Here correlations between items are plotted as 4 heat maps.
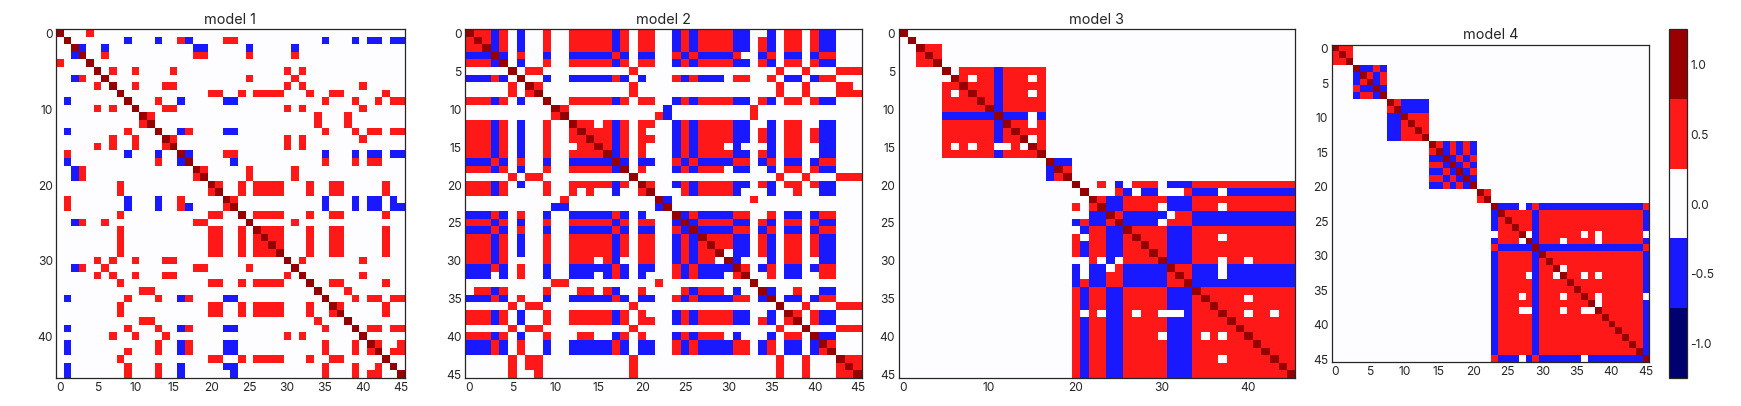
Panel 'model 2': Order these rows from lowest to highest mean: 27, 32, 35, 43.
35, 32, 43, 27
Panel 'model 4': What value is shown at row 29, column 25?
-0.5
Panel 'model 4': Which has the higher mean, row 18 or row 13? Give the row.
13
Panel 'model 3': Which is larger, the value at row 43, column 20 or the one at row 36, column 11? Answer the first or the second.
the first
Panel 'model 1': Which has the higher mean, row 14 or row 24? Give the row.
24
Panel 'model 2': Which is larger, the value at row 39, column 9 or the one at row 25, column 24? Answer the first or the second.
the first
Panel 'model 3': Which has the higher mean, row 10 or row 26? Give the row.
26
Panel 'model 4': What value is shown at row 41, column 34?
0.5
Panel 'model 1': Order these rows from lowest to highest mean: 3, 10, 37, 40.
3, 40, 10, 37
